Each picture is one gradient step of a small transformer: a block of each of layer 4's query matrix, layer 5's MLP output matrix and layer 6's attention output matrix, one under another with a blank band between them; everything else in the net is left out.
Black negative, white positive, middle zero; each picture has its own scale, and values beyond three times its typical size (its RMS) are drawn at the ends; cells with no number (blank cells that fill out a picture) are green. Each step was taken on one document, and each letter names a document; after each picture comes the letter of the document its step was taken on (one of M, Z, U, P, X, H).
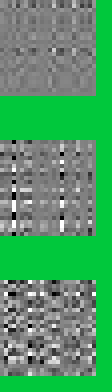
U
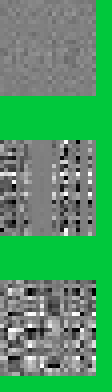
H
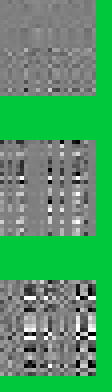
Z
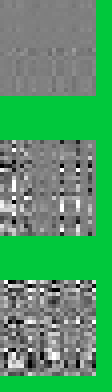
U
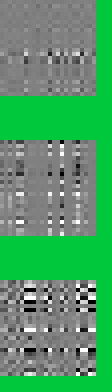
Z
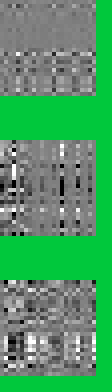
U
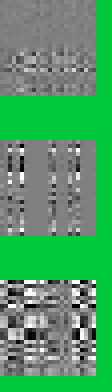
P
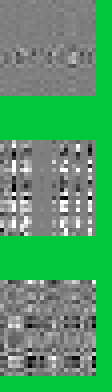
H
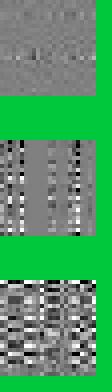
P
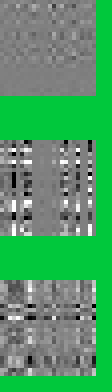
H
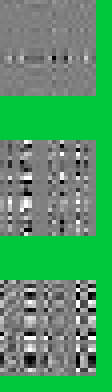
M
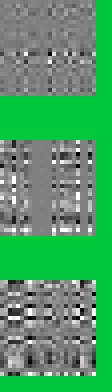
H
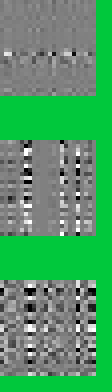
M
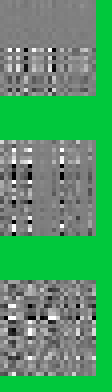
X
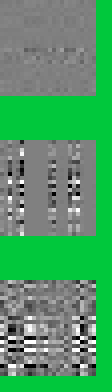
P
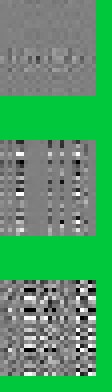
Z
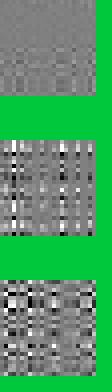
U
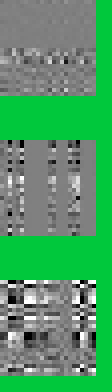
P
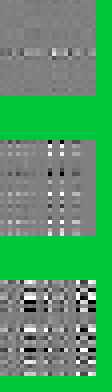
Z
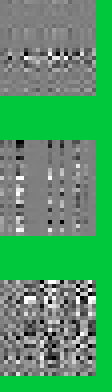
Z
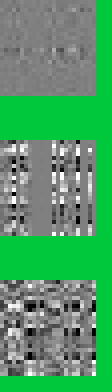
H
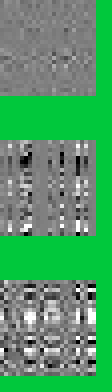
M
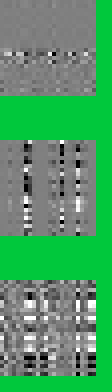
M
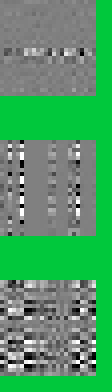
P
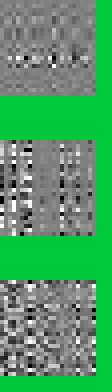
X
